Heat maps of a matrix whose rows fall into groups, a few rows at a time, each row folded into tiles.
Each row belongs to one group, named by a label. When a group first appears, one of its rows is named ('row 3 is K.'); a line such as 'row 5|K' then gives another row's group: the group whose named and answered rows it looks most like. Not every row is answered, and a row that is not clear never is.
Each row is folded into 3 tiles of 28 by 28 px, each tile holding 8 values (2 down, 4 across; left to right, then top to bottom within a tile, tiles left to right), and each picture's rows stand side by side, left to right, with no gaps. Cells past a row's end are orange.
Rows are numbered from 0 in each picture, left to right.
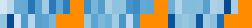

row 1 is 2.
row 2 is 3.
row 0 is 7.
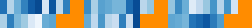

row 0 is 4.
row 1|2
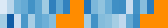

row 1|4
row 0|7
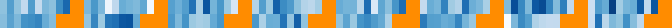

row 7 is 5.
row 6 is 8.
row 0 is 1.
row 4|1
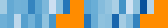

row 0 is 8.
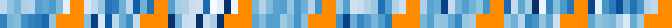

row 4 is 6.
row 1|7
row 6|1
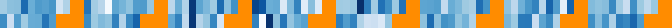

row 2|7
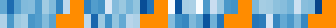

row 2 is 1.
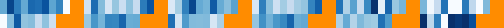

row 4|4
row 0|8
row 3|1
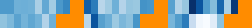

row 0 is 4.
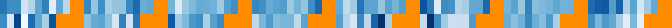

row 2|3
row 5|4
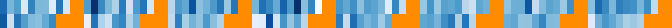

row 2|5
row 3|8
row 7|8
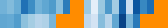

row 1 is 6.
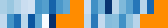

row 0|6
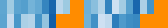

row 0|2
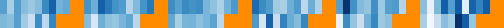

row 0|2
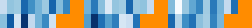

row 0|7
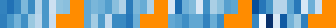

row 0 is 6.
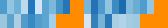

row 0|1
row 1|8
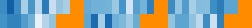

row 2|2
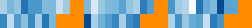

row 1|3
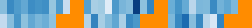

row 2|6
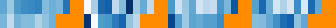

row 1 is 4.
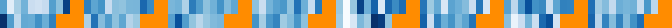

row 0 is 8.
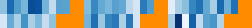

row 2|7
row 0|8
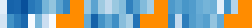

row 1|6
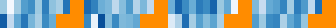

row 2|8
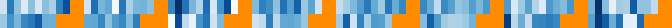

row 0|1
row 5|4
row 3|8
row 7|6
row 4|7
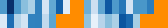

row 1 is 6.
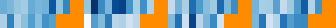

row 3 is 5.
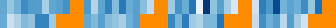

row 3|5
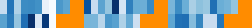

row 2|6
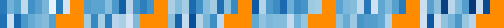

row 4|1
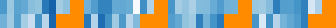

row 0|2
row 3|2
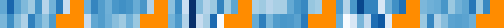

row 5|5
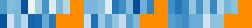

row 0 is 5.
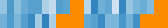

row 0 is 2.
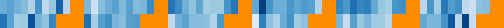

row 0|3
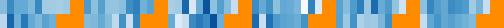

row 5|8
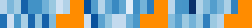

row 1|4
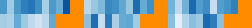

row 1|7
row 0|4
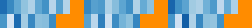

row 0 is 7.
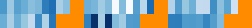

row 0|2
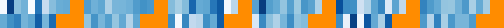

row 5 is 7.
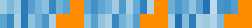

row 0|7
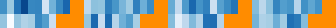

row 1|7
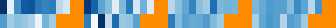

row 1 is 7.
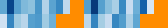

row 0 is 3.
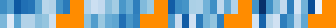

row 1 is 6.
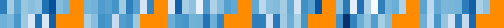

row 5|2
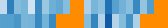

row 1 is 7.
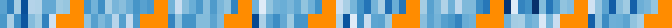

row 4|7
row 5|1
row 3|3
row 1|2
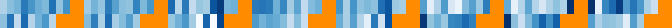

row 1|7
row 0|7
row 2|2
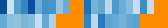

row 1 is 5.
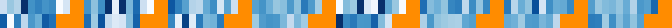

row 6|1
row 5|4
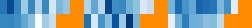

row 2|8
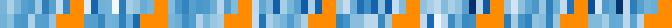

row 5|5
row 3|5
